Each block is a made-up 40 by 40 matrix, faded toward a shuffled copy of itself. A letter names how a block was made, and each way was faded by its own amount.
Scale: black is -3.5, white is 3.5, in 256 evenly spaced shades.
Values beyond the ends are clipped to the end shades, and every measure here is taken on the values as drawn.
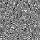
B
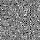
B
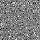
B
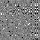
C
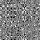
C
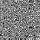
B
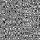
B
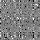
C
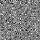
B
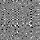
C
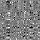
C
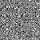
B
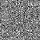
B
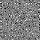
B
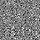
B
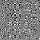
C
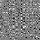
C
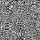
B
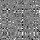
C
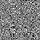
B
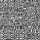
C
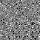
B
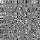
C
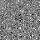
B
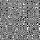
C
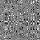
C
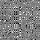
C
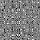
C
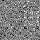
B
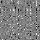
C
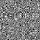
B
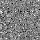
B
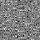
B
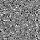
B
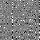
C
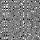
C
